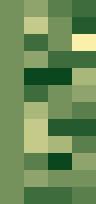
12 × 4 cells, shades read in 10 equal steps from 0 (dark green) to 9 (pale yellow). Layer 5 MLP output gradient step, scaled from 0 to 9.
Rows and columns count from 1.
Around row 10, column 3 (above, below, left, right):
6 4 3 5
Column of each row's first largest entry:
2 2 4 2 4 4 2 2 2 4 2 1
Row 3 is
4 2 4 9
